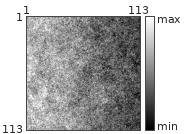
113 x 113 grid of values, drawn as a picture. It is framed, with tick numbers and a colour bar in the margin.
Slope: up to the left. Stripes: none. Odd rows or columns: none. Average level on the scale: 50%.
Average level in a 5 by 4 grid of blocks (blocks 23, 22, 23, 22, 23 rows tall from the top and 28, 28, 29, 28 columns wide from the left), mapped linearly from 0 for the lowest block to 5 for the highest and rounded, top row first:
5310 | 5420 | 5410 | 5320 | 5420
